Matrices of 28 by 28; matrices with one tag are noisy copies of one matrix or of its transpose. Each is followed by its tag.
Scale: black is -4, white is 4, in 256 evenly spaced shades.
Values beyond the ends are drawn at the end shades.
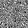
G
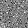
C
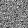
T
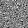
T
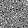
C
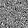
G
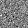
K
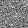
C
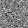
K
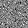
G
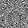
G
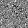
K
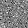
C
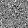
K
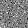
C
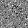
K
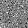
C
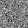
K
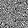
G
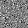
T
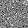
C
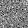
C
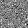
K
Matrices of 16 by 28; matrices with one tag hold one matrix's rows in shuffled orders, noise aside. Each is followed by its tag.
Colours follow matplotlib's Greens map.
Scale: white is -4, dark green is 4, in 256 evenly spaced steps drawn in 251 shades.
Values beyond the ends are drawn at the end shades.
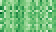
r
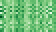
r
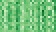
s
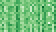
s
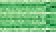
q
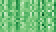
s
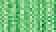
s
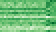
q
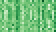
s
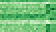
q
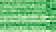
q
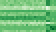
q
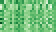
r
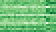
q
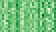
s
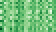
r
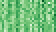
s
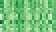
r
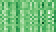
s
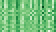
s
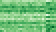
q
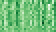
s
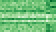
q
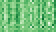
s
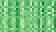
s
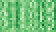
s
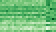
q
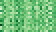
r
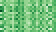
r
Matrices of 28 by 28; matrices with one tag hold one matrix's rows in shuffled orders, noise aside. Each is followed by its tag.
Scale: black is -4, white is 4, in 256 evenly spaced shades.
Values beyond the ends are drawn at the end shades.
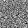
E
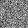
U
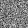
U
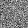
U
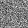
U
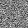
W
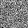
U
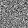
E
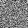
W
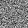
W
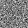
E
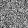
U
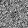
W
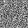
E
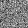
U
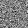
W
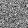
W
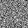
E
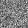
U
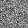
U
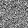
W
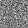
E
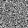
W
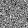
W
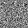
E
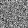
U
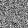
W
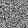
W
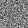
E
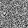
E
